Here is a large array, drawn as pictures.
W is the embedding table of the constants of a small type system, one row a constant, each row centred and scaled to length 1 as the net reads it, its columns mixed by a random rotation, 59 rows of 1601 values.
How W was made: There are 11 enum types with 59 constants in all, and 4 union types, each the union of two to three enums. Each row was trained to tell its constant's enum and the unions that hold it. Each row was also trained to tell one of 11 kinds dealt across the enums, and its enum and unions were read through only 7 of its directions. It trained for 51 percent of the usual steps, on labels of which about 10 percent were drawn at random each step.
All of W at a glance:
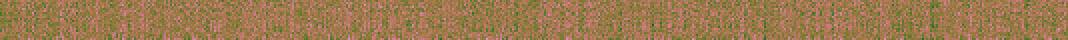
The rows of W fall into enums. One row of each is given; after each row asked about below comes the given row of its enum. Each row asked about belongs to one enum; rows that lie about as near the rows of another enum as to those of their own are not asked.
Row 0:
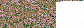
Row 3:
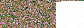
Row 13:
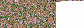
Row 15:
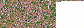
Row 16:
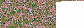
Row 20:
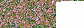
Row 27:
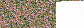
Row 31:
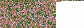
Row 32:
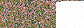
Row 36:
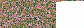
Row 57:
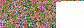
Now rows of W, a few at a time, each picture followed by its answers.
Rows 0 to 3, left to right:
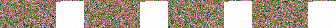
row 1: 57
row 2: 16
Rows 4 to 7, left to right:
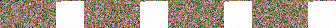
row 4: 3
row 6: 20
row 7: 31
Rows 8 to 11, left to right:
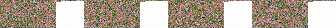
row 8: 36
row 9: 57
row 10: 36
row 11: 20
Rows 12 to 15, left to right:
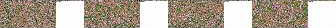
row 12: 27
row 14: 16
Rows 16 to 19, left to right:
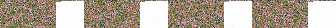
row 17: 16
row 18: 20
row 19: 3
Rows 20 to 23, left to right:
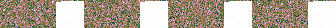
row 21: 31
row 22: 27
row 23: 3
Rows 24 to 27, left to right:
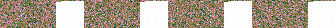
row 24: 32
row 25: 13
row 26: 0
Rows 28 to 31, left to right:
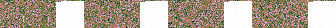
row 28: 15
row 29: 3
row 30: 36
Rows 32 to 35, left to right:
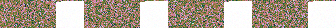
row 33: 13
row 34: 27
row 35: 31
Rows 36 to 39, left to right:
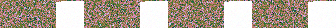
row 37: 32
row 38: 20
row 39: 20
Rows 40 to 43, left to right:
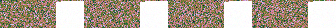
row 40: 31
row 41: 57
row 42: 16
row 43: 16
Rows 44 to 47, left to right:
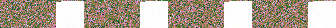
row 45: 31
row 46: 20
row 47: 27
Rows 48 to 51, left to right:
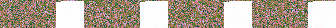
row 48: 13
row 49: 16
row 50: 15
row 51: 27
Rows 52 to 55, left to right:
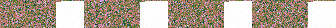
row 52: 3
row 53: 13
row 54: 57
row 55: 15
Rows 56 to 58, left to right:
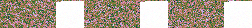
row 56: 3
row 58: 57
